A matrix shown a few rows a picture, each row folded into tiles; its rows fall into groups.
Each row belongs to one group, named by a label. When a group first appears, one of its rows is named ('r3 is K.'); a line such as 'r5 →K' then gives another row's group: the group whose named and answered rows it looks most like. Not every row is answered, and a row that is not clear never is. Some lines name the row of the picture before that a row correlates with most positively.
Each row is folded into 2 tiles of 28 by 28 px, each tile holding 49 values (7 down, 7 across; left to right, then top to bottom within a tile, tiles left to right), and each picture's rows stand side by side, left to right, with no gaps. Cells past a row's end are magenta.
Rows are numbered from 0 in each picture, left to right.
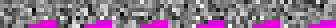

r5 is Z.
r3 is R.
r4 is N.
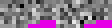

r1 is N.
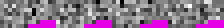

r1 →R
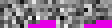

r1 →R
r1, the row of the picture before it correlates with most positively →1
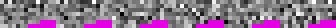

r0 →Z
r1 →Z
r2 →N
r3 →R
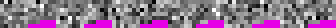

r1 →R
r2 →R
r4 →Z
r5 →N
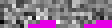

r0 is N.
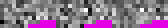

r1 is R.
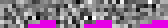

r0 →N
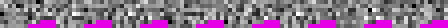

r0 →R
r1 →N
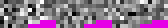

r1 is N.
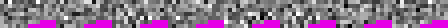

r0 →Z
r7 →Z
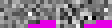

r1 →N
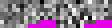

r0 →R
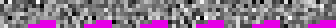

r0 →Z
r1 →N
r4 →R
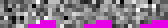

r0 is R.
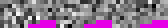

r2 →Z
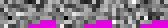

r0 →Z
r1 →Z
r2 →N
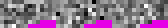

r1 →R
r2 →R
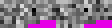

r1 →R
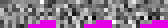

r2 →N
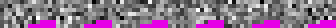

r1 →R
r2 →Z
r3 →R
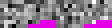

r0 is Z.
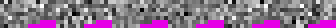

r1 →N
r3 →N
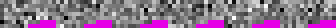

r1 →Z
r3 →Z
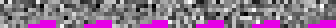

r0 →Z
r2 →Z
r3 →N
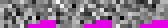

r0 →N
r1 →R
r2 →Z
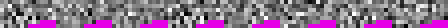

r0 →N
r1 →R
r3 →N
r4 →R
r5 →Z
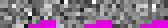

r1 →Z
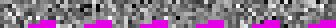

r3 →Z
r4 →R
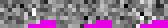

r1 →R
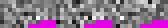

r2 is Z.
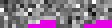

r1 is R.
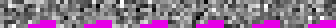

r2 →Z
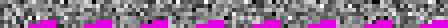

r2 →R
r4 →N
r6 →R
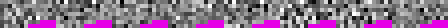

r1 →Z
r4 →Z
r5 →N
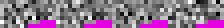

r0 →N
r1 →N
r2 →N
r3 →N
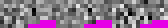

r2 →N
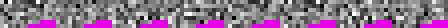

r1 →R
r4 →Z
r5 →Z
